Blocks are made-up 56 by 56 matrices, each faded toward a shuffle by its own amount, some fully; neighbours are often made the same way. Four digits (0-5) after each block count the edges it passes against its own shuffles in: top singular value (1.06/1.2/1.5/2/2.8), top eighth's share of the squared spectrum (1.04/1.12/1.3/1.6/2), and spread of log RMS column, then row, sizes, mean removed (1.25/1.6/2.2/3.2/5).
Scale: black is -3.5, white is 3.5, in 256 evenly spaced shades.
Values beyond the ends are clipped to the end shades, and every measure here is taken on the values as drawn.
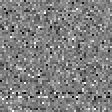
1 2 0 2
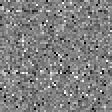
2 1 0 1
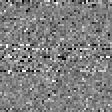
2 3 0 3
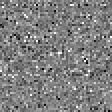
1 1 0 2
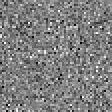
1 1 0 1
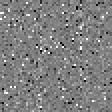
2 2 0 0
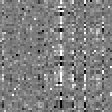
4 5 3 1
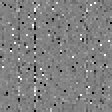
3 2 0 0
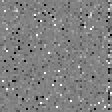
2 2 1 0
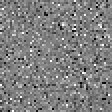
3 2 1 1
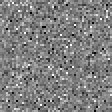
2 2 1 0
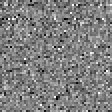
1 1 0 2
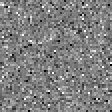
0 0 0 0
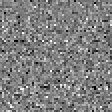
1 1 0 2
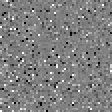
2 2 0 0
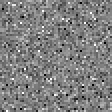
0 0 0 0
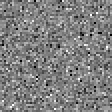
0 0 0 0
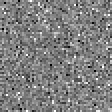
0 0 0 0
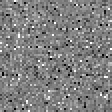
0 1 0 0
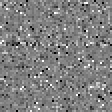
1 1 0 1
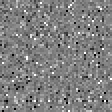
3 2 0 1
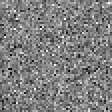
1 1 0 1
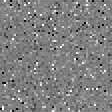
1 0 0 0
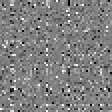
4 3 2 2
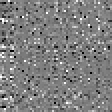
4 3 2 1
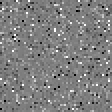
1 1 0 0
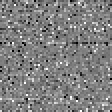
1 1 0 2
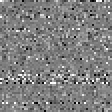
2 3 0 3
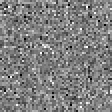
1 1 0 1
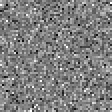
0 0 0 0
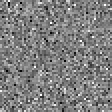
0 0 0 0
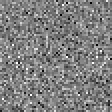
0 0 0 1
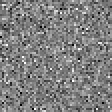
0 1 0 1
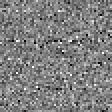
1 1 0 1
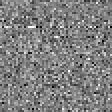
2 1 0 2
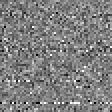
2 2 0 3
